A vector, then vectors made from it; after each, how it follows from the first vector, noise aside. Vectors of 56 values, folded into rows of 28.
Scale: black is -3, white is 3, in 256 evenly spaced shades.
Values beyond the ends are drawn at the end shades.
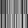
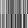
negated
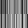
copied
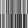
negated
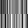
copied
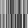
negated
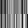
copied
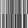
negated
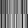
copied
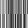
negated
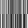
negated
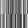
negated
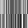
negated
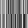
negated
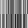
negated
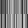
copied
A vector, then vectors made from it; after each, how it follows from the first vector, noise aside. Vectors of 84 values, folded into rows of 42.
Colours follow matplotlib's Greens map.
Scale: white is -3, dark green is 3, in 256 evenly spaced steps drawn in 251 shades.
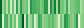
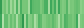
shrunk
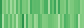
shrunk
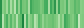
shrunk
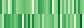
wrapped around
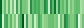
copied
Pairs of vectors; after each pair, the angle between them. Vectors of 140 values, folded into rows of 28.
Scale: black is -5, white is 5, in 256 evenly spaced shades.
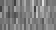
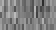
nearly opposite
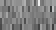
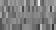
nearly parallel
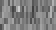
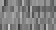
orthogonal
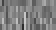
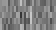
partly opposed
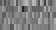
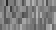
orthogonal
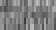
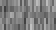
nearly parallel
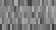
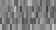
nearly opposite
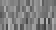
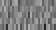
partly aligned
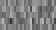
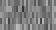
orthogonal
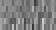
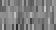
partly opposed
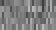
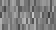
partly opposed
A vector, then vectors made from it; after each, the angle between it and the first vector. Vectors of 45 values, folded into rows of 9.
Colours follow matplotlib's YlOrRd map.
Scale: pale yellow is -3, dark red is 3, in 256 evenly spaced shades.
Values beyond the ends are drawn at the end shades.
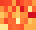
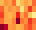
nearly opposite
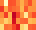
orthogonal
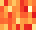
partly aligned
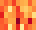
partly opposed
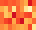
orthogonal
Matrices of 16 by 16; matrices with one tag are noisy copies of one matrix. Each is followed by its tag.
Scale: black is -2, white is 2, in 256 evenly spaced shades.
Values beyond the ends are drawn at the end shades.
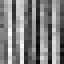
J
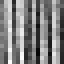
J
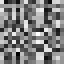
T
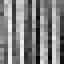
J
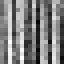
J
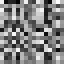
T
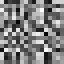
T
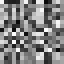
T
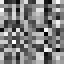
T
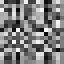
T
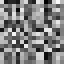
T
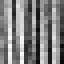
J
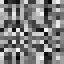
T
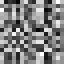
T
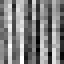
J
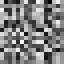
T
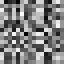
T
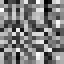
T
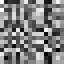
T
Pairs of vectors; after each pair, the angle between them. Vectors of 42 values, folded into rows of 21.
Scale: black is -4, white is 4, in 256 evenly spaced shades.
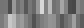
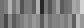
partly opposed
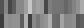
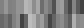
orthogonal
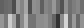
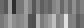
partly aligned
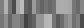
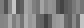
nearly opposite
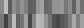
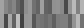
orthogonal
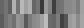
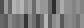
partly aligned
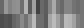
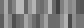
orthogonal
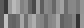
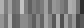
orthogonal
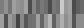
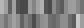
orthogonal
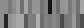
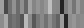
partly opposed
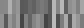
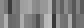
nearly opposite
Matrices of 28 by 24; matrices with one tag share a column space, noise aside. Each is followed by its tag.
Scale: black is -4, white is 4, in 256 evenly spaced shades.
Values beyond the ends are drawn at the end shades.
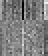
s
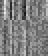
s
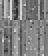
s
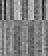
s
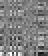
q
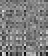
q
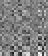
q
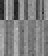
s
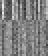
s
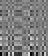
q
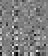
q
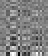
q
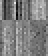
s
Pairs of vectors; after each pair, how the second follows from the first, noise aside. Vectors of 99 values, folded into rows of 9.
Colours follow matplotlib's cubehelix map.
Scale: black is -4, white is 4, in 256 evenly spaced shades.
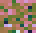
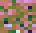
copied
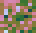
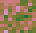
shrunk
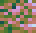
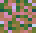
sign-scrambled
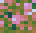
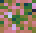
negated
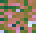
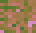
shrunk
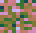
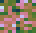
negated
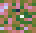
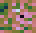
negated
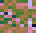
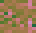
shrunk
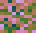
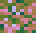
negated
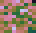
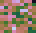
copied
